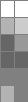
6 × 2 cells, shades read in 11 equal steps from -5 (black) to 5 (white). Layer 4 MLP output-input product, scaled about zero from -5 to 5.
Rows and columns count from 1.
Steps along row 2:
up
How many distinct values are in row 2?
2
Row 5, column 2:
0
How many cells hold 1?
1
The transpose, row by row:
5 2 -1 -1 0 2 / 5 3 1 -1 0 0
